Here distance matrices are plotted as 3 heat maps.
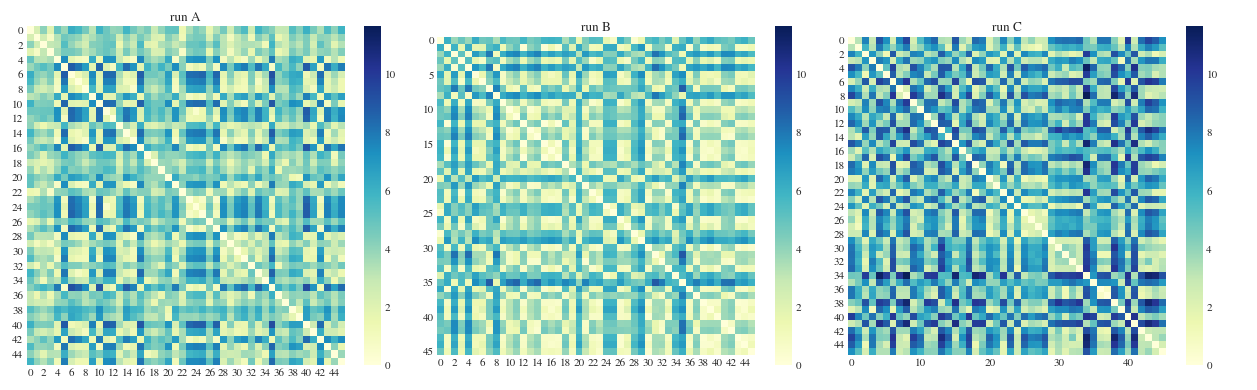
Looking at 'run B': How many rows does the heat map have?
46
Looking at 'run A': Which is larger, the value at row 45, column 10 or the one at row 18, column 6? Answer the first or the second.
the second
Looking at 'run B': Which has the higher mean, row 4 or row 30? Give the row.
4
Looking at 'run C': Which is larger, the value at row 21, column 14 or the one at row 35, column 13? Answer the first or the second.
the second
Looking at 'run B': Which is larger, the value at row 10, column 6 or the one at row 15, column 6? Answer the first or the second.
the first
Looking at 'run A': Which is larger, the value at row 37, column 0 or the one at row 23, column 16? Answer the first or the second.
the first
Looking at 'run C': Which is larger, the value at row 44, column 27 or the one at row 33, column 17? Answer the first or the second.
the second
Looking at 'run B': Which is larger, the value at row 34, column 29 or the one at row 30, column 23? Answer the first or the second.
the first
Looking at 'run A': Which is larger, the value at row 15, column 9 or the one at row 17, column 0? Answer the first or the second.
the first
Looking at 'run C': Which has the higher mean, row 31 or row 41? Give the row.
41
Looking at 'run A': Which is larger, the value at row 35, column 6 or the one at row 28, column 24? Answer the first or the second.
the first
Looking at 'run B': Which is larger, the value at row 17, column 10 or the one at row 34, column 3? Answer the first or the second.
the second
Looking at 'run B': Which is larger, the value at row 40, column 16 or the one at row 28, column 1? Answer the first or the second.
the second
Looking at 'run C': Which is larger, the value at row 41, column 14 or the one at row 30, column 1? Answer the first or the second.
the second
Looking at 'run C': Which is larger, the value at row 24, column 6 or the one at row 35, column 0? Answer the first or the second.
the first
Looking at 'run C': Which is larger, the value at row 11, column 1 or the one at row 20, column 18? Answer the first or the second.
the second
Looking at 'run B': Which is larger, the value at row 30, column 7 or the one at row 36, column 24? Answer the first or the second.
the second
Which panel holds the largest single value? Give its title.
run C
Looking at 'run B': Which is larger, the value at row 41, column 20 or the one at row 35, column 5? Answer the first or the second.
the second
